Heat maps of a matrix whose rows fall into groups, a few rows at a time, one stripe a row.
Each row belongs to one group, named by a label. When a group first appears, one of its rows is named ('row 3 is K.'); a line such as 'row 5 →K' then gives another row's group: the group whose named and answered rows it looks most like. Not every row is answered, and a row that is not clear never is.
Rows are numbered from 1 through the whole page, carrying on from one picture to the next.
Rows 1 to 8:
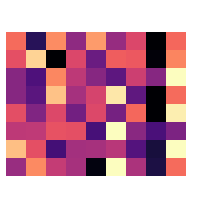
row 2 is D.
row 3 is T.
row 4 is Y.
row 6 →Y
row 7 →D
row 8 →Y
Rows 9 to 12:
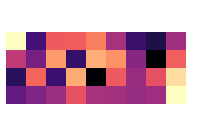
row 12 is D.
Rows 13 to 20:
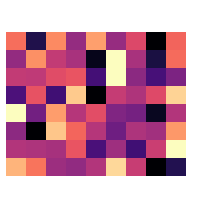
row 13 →T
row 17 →T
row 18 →T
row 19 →D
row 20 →Y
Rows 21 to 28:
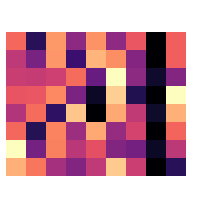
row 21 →T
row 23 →Y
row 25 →D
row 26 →T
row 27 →T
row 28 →Y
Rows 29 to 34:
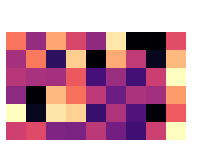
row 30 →D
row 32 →T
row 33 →T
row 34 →D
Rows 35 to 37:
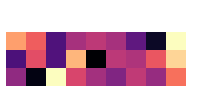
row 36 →D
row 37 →T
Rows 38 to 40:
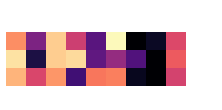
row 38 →Y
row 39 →T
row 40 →Y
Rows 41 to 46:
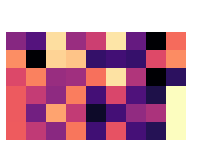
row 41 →Y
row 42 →T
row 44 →D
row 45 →T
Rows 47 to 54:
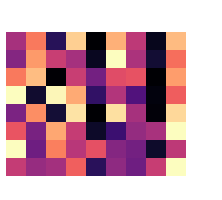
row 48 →Y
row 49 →D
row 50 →T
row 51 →D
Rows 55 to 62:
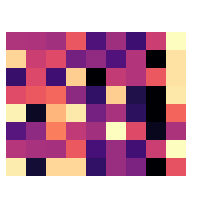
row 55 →D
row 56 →T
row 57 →D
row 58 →Y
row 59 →T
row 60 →Y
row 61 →D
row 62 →T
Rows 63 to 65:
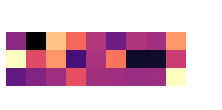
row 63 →T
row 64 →Y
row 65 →D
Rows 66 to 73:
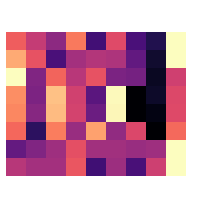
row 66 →D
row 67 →D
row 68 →T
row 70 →Y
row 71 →T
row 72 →D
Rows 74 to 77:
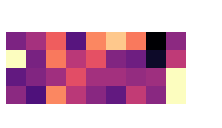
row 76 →D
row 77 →T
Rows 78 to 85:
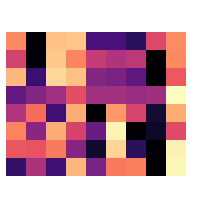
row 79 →T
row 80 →T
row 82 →D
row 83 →Y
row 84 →Y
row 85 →D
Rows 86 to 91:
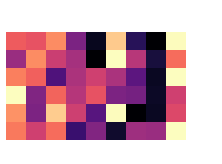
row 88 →D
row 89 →T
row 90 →Y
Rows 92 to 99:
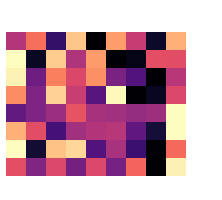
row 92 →D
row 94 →T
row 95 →Y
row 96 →D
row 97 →D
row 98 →T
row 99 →T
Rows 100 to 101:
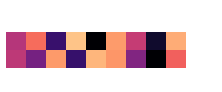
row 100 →D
